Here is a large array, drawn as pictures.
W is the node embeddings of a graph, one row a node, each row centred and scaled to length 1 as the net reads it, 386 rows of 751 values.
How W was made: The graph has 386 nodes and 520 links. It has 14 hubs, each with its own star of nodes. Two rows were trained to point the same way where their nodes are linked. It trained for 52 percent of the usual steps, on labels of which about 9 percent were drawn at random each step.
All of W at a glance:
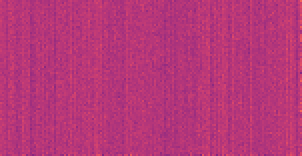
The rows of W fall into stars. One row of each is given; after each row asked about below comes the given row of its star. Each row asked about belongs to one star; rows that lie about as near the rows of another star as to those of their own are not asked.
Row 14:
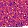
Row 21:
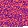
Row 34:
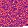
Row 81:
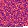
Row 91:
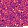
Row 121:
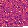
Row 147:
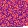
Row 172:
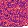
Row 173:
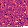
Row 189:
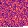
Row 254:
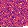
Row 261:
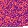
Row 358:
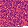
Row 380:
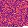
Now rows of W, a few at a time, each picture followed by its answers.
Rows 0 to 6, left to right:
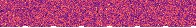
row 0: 173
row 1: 173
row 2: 121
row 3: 91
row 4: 172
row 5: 172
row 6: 358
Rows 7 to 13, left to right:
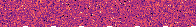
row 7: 380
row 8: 21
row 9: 34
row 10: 81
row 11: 172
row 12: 14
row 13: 261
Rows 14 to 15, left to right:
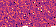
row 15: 91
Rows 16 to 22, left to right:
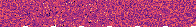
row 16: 34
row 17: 254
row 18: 34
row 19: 121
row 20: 121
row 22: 34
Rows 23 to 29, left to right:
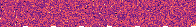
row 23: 173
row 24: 254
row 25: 147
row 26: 261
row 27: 189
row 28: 261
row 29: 91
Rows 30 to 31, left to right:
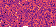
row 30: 380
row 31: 147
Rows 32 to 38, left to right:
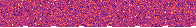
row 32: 81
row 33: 147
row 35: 34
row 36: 14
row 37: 173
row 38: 14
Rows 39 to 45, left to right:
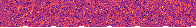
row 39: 147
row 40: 261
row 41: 173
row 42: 254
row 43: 172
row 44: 121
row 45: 189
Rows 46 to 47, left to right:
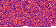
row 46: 14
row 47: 81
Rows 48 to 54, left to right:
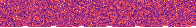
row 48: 172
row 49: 173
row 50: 358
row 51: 34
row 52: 189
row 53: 254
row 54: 358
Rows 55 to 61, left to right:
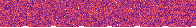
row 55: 172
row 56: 121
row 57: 21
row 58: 121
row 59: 172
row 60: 21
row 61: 173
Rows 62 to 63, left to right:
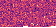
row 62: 173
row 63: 173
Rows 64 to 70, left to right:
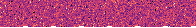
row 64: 81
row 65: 34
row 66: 34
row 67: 380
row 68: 254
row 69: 172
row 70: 34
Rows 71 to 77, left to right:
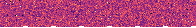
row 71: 34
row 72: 254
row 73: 189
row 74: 121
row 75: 21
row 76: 147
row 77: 380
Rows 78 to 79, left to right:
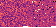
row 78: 121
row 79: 189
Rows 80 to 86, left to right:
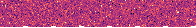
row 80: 81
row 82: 261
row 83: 14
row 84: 21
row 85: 21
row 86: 358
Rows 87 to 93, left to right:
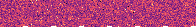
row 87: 254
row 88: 189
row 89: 172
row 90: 121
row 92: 189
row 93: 254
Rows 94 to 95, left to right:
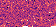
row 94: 254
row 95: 254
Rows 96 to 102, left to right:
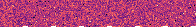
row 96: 14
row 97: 172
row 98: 147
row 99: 34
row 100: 380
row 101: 173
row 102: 14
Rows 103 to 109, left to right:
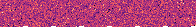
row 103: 380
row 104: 14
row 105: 261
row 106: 121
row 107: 358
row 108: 21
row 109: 254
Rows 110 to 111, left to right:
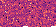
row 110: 189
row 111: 358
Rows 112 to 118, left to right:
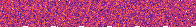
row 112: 14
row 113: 14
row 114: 34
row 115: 173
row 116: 172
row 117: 380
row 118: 21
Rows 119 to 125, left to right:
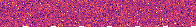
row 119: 147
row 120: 380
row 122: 21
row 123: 173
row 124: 358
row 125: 147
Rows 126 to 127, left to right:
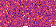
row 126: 14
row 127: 254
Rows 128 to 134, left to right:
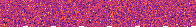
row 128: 121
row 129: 261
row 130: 254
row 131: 121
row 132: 121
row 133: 254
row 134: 380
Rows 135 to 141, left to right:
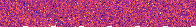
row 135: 81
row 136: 358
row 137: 380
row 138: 121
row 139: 21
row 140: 147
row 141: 81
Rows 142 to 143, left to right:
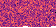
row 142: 91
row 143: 189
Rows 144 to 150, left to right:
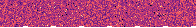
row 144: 173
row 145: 261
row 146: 121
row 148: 14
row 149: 147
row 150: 173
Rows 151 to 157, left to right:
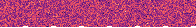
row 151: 14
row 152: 358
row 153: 121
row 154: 121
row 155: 21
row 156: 91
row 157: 121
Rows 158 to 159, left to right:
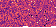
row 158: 147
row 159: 358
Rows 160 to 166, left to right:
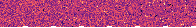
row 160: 261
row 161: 172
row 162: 254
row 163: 91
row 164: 91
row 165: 173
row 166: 173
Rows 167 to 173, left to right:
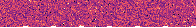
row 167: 261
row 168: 189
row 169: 91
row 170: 14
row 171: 173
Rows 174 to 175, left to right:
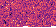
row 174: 121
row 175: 189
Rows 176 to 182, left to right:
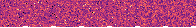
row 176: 21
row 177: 34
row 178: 81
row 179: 358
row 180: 189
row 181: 121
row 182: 14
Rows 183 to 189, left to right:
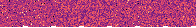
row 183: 261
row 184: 189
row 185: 380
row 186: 173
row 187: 21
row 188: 254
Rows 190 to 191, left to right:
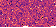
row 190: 172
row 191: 254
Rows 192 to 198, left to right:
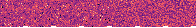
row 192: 380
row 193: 14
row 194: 121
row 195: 189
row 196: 254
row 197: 254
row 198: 173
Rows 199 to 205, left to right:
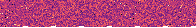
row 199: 261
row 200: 173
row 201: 14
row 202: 121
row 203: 147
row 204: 261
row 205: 261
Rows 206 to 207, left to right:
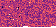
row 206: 380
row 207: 121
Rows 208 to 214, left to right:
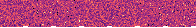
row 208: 173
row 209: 261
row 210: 81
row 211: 81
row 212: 254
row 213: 21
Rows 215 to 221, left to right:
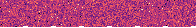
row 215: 21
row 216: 14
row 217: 172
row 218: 254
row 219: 147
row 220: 21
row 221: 14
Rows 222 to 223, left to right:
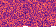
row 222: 261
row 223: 81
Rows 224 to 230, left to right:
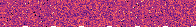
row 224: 14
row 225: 34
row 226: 254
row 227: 189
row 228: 14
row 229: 261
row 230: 189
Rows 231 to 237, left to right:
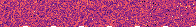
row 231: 91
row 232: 14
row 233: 380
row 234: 147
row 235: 261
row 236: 34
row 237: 147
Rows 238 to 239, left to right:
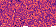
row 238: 173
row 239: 147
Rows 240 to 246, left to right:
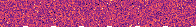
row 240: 147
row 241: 121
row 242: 147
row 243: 147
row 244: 261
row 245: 81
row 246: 261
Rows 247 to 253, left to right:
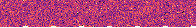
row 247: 21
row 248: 358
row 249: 254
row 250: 380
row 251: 147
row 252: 14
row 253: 261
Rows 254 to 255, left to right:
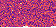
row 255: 147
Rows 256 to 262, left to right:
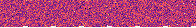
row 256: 34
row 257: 34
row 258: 173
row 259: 261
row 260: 261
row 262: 173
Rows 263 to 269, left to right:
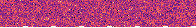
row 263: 172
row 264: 254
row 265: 189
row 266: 358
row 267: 34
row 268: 91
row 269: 173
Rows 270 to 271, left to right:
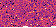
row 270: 34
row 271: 380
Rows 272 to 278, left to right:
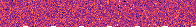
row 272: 91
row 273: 172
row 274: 358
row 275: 34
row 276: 172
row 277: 173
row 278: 261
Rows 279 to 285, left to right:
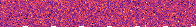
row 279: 254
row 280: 147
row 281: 81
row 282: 81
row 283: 172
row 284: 91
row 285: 14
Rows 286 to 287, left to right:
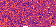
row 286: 121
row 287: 254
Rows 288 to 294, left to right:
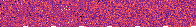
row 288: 254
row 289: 189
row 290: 189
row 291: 121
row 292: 21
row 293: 380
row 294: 358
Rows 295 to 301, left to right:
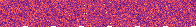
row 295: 172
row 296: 261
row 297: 34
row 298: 261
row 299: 34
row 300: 173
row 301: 121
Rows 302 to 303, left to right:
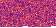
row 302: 172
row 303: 81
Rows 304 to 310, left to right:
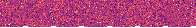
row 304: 380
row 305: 121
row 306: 358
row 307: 81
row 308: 380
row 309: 14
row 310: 147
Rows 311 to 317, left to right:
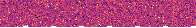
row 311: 358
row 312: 34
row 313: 358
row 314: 173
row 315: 81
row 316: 81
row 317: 121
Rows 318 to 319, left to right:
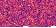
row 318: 147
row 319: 91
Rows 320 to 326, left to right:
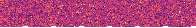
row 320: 358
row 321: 254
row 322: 261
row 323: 121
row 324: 81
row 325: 172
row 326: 81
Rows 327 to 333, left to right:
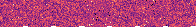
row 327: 173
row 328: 380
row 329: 81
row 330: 172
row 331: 172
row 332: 254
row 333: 173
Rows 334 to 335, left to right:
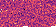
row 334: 21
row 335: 172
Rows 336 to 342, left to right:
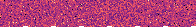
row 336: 81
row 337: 254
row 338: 147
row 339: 380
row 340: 14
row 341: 189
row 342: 380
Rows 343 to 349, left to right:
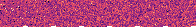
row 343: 358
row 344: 172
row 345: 81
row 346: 81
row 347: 14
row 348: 173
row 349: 380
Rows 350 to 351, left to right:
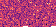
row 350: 358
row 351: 380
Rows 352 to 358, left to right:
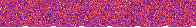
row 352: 91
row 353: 358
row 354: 21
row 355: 81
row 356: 14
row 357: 121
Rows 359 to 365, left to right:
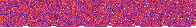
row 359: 358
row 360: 172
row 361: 14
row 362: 91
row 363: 358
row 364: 358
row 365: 254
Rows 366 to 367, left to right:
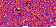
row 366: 147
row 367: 34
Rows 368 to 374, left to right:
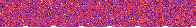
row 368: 380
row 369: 254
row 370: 81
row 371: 173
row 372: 173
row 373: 358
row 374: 261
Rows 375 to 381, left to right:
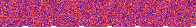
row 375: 21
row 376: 261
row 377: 81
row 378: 261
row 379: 380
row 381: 172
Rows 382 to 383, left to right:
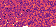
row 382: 173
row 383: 147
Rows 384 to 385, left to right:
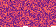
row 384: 147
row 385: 91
